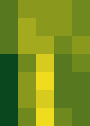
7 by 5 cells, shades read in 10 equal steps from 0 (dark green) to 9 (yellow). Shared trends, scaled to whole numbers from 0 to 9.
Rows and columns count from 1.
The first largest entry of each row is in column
2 2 2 3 3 3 3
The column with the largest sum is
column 3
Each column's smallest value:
0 4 5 3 3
